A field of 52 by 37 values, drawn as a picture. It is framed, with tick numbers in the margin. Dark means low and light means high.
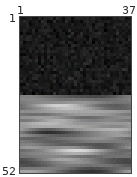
It is made of 2 by 1 panels. Panel 1,1: very low, fine-grained, faint in contrast. Panel 2,1: middling, streaked across, strong in contrast.
